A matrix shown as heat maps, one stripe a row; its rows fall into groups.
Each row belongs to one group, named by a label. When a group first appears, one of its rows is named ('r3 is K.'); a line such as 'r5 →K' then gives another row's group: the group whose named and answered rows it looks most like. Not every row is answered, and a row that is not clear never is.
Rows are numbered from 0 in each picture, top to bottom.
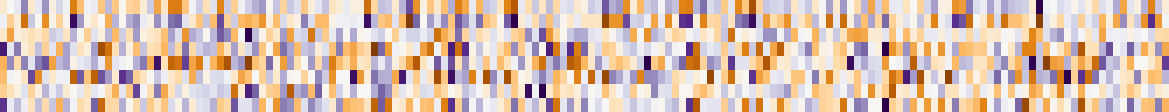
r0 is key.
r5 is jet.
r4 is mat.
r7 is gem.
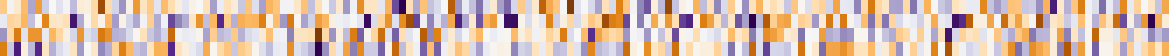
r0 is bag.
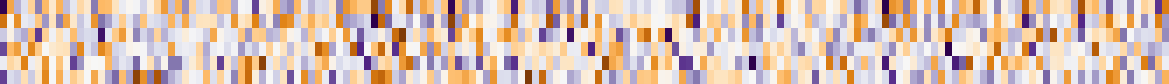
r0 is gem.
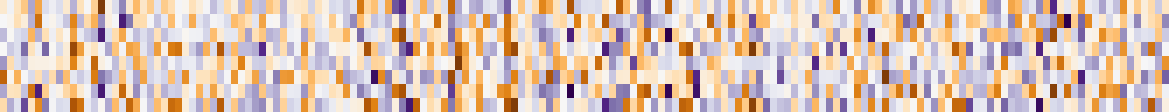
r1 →jet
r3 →key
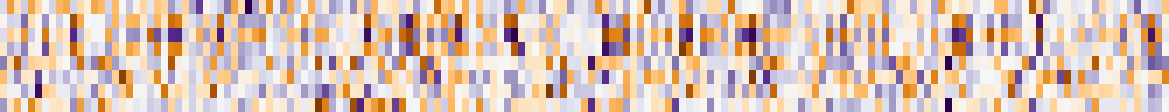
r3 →key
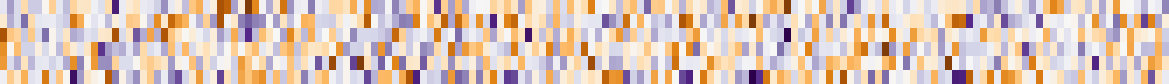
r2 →mat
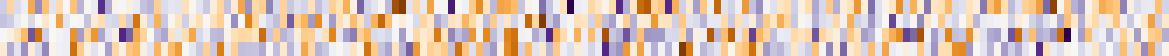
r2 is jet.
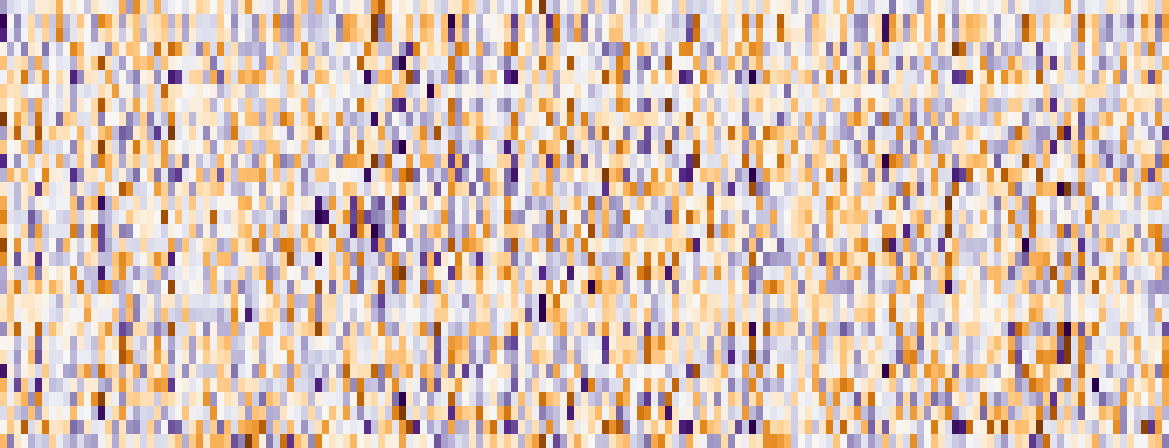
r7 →bag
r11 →gem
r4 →bag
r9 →jet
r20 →jet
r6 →mat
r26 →gem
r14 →jet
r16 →jet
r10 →bag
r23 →jet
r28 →bag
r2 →gem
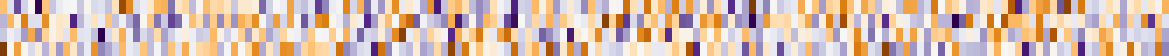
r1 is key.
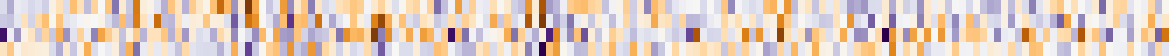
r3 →mat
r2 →gem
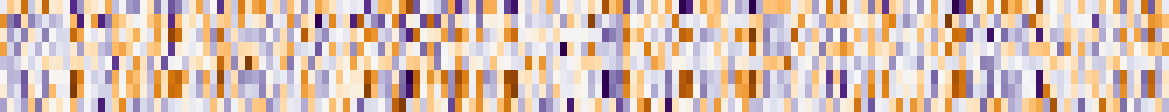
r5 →key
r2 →key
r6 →key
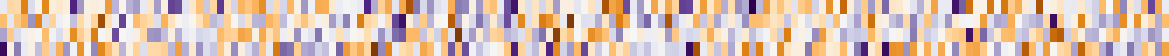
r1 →bag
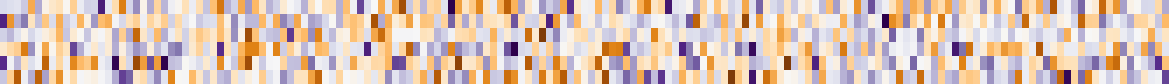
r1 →gem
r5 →jet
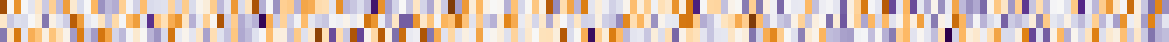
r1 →key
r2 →jet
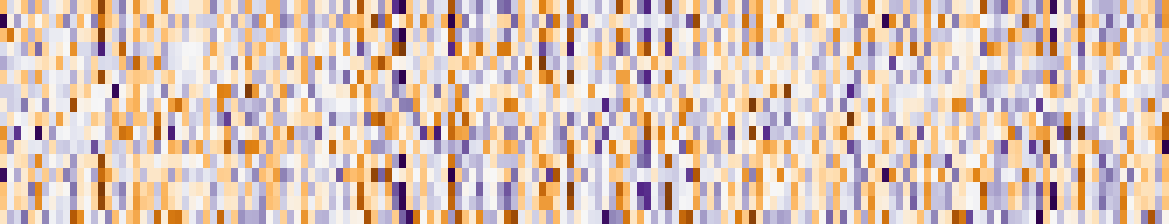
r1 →gem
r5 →bag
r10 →mat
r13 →bag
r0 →bag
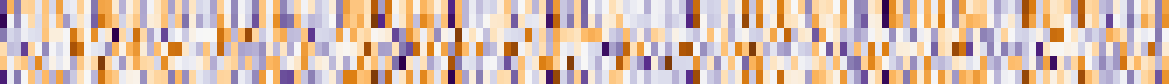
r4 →bag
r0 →gem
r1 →gem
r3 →key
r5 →gem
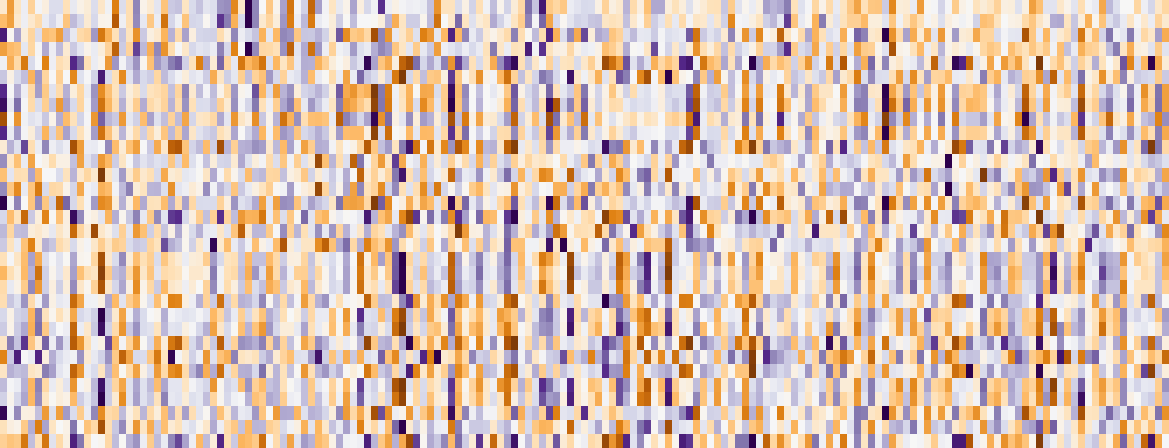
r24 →key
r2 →gem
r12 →bag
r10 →key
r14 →gem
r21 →key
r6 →gem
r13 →jet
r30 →bag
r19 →bag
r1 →mat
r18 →bag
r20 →bag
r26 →key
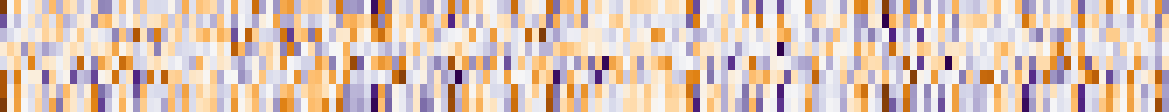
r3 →mat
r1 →gem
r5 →mat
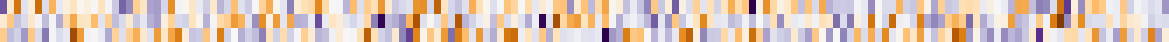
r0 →jet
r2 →key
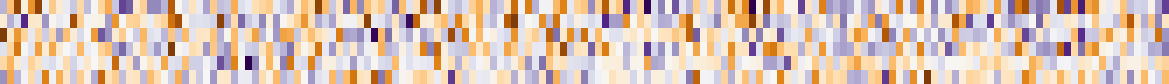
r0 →jet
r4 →mat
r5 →gem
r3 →jet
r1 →key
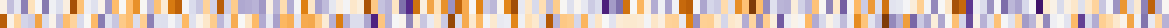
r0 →key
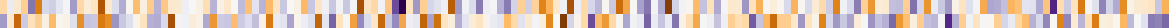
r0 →bag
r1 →jet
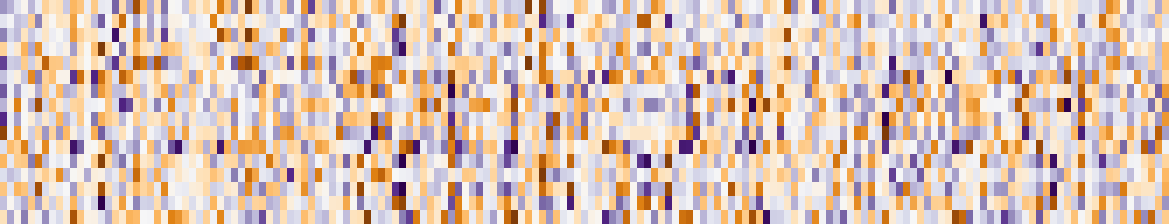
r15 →key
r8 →gem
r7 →jet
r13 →bag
